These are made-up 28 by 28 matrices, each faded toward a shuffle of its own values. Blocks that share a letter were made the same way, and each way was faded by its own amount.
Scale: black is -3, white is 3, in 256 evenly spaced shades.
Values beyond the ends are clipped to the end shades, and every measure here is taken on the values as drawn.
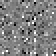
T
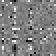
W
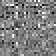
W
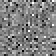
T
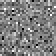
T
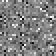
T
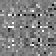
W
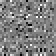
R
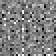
R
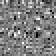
R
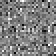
R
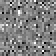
R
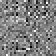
R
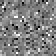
T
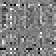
W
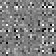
W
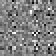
R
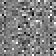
R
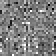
T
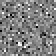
T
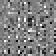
R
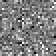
T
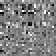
W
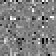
W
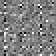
W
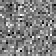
T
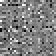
R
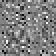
R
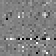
W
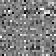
R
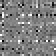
W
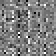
R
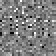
R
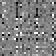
W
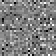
R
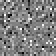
T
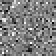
T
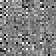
W
